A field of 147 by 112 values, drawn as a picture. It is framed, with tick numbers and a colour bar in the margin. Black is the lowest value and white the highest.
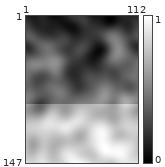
Lone odd cells: none. Seam: horizontal, 60% of the way down, the bottom part higher. Slope: up to the bottom.
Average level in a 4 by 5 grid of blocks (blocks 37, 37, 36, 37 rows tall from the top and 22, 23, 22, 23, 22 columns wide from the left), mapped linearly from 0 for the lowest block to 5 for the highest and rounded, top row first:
00001 / 11011 / 23333 / 44455
